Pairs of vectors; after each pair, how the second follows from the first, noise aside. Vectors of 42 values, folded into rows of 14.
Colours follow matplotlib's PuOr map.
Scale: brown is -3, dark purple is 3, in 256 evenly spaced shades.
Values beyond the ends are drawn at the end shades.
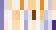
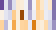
reversed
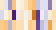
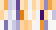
reversed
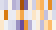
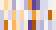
reversed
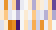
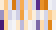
reversed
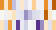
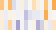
shrunk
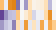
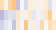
shrunk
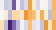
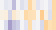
shrunk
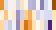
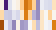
reversed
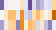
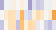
shrunk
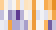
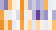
reversed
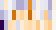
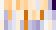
reversed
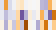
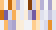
reversed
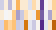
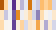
reversed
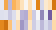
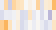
shrunk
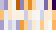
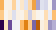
reversed
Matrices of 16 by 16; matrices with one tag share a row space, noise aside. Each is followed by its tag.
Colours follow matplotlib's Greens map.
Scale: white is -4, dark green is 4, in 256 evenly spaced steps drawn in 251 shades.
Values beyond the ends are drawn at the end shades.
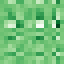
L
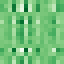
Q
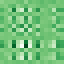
Q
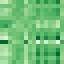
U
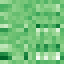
U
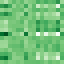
U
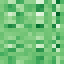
L
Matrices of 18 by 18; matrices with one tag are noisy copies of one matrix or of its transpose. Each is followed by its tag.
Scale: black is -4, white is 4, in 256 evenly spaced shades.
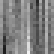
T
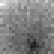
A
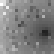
A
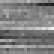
T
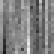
T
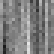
T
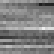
T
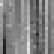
T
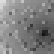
A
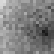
A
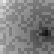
A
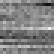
T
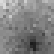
A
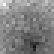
A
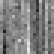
T
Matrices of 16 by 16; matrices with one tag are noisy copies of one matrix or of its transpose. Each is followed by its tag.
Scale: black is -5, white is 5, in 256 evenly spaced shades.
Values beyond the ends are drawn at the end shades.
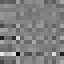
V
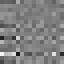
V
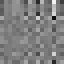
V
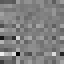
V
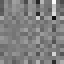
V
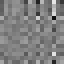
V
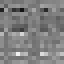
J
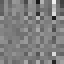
V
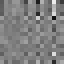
V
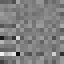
V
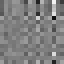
V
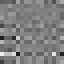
V
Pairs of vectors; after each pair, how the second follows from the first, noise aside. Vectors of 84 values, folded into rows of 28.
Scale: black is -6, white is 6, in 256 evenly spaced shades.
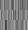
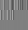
partly zeroed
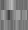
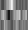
scaled up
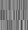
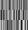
scaled up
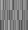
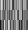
scaled up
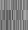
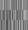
copied
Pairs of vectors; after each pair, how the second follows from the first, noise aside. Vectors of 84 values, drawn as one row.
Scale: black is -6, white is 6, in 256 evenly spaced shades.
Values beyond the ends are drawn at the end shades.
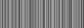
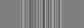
partly zeroed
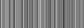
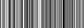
scaled up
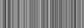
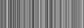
wrapped around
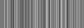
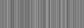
shrunk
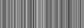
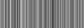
wrapped around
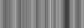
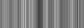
wrapped around
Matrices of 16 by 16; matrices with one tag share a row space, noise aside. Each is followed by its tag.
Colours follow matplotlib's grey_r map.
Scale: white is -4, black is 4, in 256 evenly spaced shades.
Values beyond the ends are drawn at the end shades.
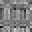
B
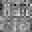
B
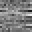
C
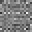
B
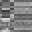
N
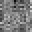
B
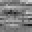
C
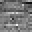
C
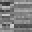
N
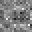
B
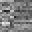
N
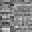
N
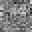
B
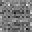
B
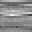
C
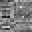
N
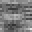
C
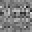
B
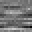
C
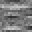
C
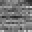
C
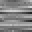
C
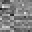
N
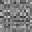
B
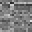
N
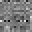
B
